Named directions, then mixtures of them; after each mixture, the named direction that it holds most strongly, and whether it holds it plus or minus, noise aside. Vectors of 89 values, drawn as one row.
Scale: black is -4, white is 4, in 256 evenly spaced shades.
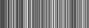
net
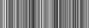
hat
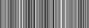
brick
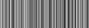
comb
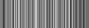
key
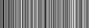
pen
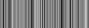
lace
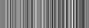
net, minus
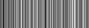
pen, plus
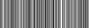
brick, plus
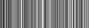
pen, plus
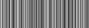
comb, plus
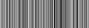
brick, minus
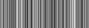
net, minus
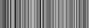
hat, minus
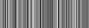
hat, minus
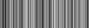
hat, minus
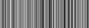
comb, plus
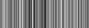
brick, plus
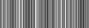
brick, plus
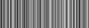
comb, minus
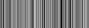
lace, plus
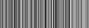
key, minus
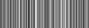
brick, plus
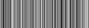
lace, plus
